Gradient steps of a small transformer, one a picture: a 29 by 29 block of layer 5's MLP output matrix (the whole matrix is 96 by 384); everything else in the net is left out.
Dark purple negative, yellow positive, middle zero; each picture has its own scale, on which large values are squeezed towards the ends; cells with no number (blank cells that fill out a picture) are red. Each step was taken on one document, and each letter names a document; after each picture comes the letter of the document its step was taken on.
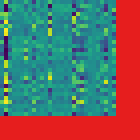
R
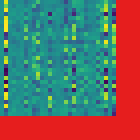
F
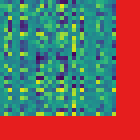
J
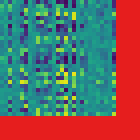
J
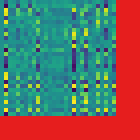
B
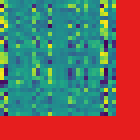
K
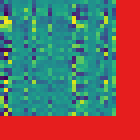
R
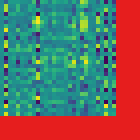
B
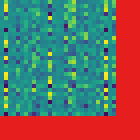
F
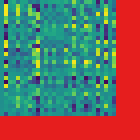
B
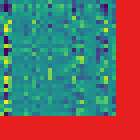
R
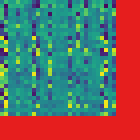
K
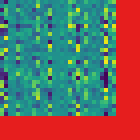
K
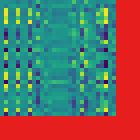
B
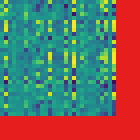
F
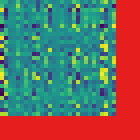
K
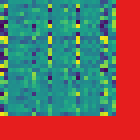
K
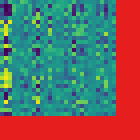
R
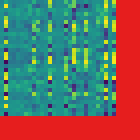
F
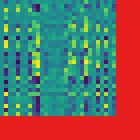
B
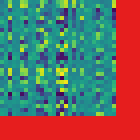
J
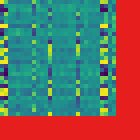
K
